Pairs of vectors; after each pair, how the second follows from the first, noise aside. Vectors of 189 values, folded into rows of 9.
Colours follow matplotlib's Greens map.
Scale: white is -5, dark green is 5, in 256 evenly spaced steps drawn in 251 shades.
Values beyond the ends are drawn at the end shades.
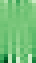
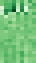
wrapped around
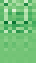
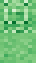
copied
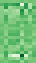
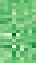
wrapped around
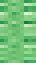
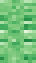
wrapped around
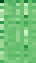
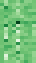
wrapped around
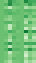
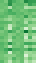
copied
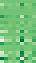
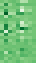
wrapped around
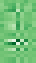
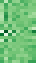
wrapped around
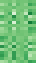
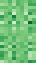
copied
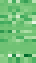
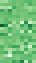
wrapped around
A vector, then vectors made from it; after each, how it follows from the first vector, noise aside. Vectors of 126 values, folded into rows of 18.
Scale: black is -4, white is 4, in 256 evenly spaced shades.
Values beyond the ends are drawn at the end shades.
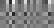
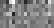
sign-scrambled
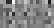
sign-scrambled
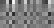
copied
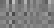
shrunk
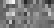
sign-scrambled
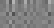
shrunk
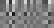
copied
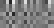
copied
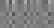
shrunk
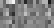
sign-scrambled
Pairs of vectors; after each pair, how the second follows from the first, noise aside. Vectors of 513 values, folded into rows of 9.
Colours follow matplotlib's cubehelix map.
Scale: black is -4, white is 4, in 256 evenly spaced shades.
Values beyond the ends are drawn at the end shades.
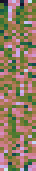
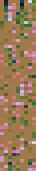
partly zeroed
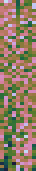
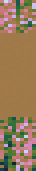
partly zeroed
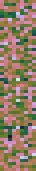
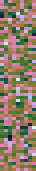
copied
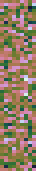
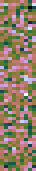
copied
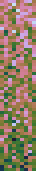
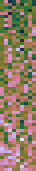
reversed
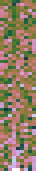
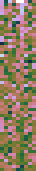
reversed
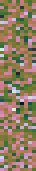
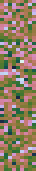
reversed
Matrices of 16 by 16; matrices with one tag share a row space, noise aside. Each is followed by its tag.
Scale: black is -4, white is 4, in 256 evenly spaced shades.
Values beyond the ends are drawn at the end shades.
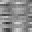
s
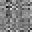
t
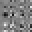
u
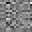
t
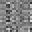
t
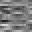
s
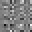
u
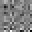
u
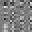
u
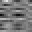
s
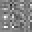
u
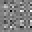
u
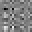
u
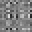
t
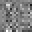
t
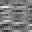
s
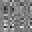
u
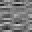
s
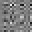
u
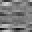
s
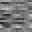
s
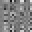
u
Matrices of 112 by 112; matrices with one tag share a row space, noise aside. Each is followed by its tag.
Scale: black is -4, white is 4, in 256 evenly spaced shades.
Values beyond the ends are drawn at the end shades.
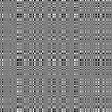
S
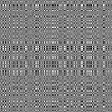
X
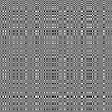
X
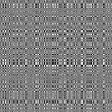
X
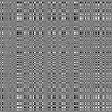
S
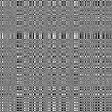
S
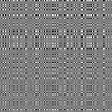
X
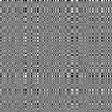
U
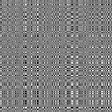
U
